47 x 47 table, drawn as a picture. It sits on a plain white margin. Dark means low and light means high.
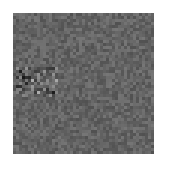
Odd patch: rougher, in the middle left. Stripes: none. Average level on the scale: 40%. Roughest part: middle left. Grain: fine. Odd rows or columns: none. Histogram: heavy tails on both sides. Slope: none. Mirror symmetry: none.
